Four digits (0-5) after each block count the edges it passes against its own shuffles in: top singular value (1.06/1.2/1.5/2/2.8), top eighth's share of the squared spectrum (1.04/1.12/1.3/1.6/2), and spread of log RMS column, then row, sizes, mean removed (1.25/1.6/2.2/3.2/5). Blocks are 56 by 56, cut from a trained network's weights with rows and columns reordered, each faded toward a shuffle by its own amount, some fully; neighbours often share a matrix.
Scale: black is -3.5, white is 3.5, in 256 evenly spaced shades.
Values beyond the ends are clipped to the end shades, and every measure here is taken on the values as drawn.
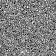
0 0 0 0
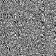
3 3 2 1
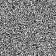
1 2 0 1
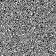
0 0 0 1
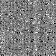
2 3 0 2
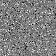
0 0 0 0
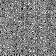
2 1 0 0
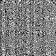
3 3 0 3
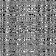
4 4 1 4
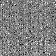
2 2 0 2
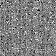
2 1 0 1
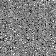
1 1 0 0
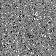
0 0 0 0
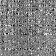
3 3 0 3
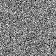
0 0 0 0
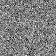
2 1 0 1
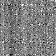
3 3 0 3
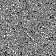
0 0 0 1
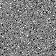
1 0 1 0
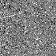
2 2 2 1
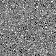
1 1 0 0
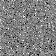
1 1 0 0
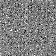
1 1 0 0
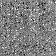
2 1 0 1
